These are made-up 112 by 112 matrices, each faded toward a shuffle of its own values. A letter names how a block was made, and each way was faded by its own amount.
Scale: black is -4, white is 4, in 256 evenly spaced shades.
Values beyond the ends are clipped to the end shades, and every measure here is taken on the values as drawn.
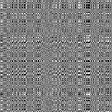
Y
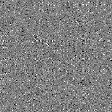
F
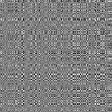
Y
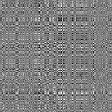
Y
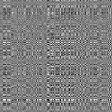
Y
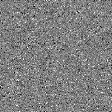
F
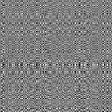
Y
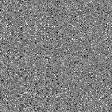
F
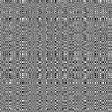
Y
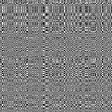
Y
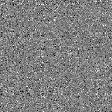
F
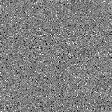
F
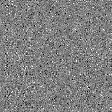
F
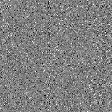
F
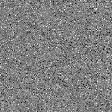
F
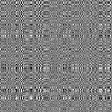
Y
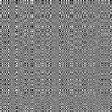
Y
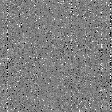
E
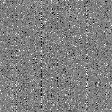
E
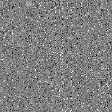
E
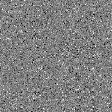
F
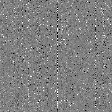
E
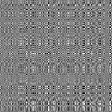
Y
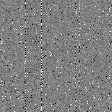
E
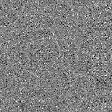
F
